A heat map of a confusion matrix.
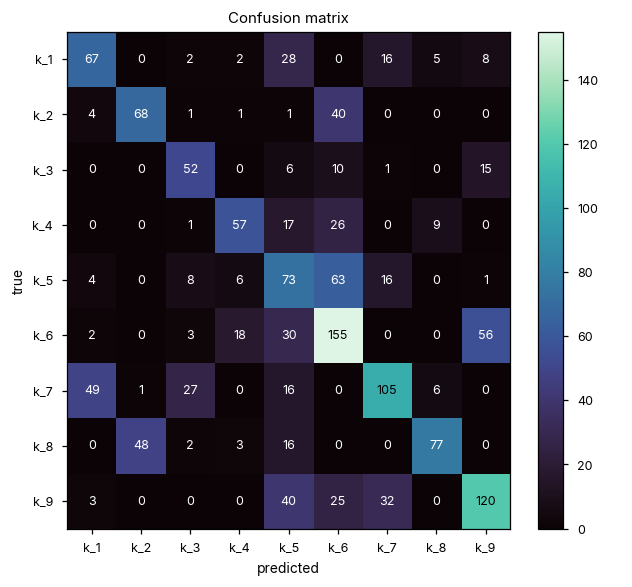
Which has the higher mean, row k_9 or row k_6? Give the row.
k_6
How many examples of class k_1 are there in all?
128
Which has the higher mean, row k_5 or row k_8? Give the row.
k_5
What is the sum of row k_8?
146
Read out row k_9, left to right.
3 0 0 0 40 25 32 0 120
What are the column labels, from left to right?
k_1, k_2, k_3, k_4, k_5, k_6, k_7, k_8, k_9
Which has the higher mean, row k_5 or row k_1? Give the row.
k_5
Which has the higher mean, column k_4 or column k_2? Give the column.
k_2
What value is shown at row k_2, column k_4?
1
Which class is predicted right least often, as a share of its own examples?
k_5
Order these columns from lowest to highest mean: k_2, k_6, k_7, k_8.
k_8, k_2, k_7, k_6
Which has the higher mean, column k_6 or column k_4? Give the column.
k_6
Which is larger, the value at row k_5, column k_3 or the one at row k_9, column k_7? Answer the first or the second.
the second
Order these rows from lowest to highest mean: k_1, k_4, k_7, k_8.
k_4, k_1, k_8, k_7
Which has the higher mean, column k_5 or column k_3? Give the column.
k_5
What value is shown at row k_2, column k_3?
1
